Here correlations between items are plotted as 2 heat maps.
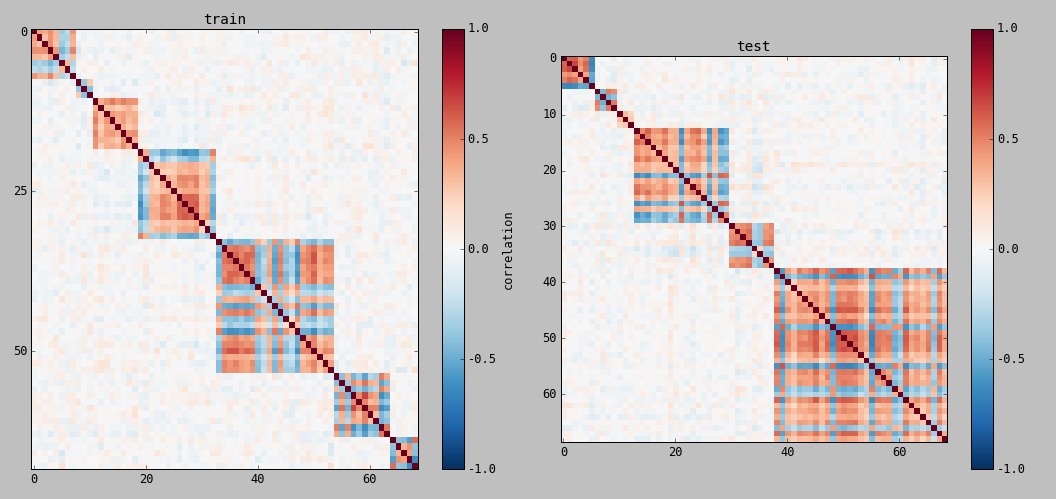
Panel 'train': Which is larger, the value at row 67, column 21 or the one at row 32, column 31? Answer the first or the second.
the first
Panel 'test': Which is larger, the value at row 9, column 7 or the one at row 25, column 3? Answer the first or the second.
the second
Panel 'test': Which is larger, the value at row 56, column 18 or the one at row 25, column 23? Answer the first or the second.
the second
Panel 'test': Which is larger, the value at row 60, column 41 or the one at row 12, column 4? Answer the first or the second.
the second
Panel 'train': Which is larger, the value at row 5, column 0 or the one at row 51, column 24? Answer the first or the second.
the second
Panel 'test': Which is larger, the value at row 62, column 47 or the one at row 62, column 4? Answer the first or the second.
the first
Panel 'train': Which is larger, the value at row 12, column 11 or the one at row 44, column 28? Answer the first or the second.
the first
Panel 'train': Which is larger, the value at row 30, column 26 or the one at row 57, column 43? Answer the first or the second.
the first
